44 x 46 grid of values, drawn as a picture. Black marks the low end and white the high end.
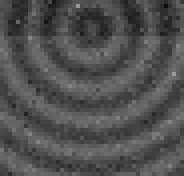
Concentric rings centre on the top middle. The histogram is bell-shaped. On average the colour sits 30% of the way up the scale. The bottom part is higher, past a seam about 20% of the way down.
